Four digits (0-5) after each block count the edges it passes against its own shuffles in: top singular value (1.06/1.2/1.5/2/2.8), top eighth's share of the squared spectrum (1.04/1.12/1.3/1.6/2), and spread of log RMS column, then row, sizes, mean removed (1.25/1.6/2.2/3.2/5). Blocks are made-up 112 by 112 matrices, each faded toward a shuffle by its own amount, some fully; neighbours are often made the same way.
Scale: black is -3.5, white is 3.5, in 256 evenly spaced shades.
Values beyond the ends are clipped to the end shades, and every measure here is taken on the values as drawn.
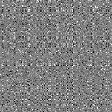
5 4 3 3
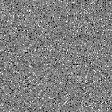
4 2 1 1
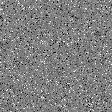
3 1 0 0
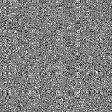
4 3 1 2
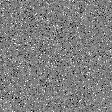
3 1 0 0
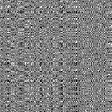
5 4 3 3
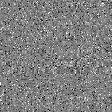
4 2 1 1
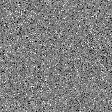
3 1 0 0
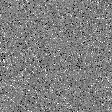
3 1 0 0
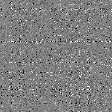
2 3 3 3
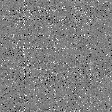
2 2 2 2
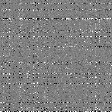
3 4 3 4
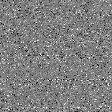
1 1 0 2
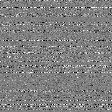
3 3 0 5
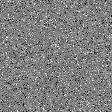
0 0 0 1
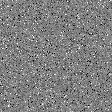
0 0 0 0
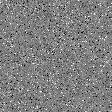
0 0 0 0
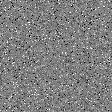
0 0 0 0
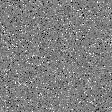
0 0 0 0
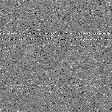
2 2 0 2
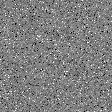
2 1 0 0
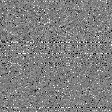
4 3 0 2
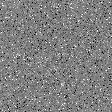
1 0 0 0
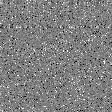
3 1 0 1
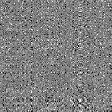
4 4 3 2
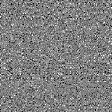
4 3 2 2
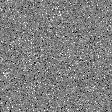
0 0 0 0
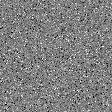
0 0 0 0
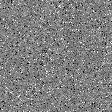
2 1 0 0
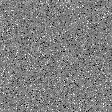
0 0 0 0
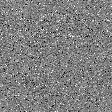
0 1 0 1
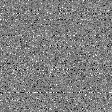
2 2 0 3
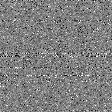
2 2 0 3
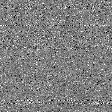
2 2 0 3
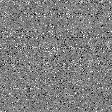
1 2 0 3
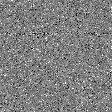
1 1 0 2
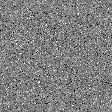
0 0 0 1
